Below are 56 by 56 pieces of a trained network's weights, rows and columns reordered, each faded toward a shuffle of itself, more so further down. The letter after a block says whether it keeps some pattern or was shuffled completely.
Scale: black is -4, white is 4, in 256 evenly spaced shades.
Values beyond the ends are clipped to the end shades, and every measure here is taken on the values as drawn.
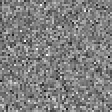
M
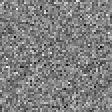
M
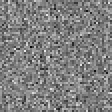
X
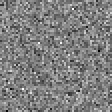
M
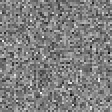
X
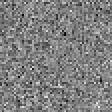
X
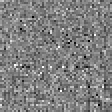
X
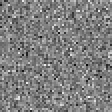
X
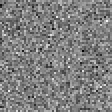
M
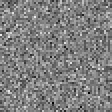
M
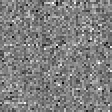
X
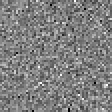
M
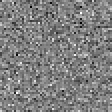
X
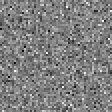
M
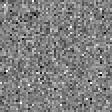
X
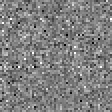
X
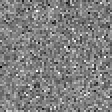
M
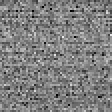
X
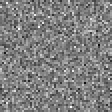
M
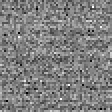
X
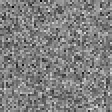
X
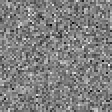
M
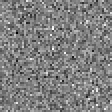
M
